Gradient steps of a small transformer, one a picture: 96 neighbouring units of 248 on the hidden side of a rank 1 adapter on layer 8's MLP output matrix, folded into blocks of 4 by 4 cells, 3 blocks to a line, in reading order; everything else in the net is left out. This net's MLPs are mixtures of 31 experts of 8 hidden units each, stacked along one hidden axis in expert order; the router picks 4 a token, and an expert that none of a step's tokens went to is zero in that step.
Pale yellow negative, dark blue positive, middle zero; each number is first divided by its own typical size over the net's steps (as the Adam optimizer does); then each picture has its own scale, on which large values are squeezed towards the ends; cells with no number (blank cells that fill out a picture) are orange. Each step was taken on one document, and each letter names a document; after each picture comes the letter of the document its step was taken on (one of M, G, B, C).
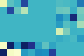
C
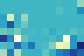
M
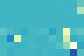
M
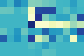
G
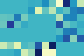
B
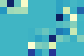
C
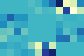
B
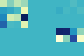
C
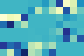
B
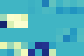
B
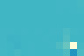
M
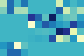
C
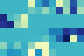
B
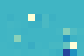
M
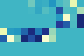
G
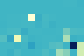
M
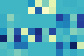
G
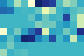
G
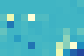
M
